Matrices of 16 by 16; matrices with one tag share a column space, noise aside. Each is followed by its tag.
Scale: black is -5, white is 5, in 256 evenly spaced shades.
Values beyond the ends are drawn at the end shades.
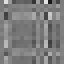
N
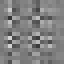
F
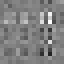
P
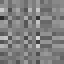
F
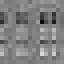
P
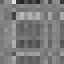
N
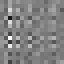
F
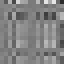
N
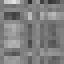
N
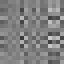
F
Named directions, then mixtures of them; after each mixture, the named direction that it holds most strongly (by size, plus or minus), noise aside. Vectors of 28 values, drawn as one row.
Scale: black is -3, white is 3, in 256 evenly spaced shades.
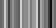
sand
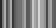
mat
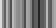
mat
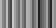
mat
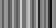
sand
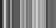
mat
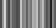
sand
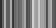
mat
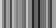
mat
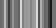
sand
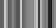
sand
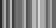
mat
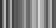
mat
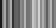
mat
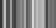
mat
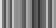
mat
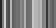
mat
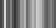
mat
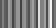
sand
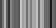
sand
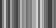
sand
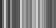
sand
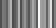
mat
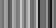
sand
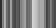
mat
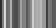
mat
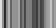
sand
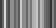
sand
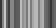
sand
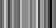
sand
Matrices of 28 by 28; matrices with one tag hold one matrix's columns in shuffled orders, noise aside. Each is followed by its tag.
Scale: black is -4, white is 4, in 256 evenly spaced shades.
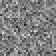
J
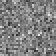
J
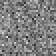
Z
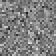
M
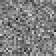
J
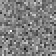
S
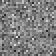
Z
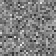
Z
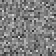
Z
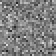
Z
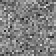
Z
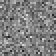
Z
